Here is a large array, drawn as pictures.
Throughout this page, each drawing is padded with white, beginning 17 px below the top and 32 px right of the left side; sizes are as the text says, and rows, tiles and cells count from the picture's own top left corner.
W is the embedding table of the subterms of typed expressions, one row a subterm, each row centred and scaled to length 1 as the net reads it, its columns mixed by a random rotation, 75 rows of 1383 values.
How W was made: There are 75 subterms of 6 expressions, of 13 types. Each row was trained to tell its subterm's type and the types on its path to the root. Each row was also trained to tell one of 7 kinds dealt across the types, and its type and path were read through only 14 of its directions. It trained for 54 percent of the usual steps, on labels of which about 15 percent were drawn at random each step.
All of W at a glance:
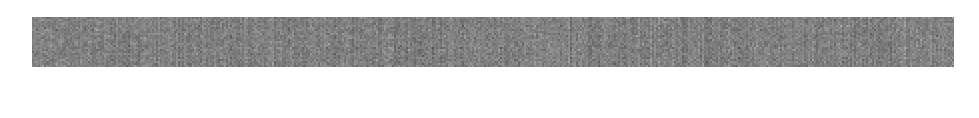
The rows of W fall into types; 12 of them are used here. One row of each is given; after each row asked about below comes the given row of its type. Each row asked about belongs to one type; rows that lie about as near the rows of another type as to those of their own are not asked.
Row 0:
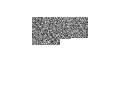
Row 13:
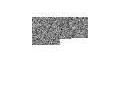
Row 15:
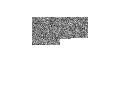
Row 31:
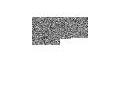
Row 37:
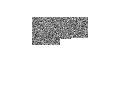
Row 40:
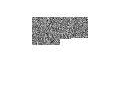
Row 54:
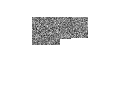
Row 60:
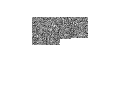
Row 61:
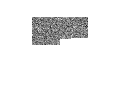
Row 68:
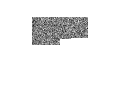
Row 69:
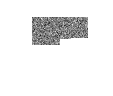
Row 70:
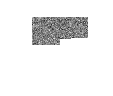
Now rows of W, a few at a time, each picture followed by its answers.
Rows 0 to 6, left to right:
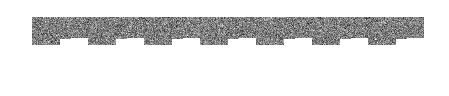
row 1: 61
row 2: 31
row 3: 69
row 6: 0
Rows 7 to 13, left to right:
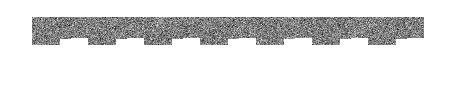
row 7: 60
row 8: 61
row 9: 37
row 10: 61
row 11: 15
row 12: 31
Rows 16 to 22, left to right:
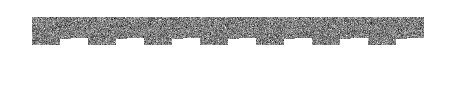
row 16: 60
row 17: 37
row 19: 60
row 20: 68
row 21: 69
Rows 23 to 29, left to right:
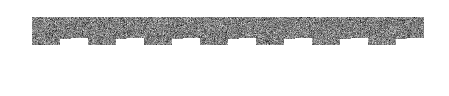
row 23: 37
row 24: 69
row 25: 37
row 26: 60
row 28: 70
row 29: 69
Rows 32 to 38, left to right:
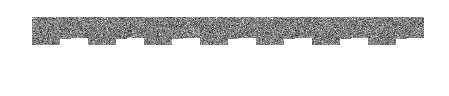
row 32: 13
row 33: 40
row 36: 40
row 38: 60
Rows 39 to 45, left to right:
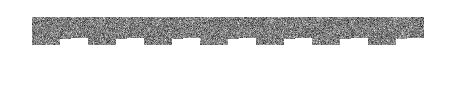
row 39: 70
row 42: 70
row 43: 68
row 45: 61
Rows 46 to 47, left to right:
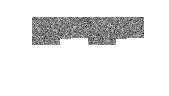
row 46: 61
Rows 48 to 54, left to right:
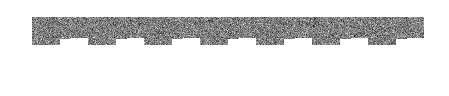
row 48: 69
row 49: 31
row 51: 70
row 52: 31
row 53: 68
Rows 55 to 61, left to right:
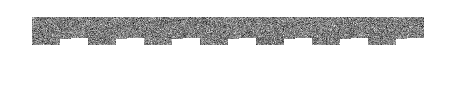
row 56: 13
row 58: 68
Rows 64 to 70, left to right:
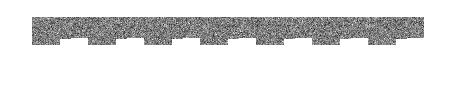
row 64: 40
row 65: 15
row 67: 61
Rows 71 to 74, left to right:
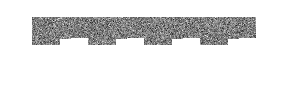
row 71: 69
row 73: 40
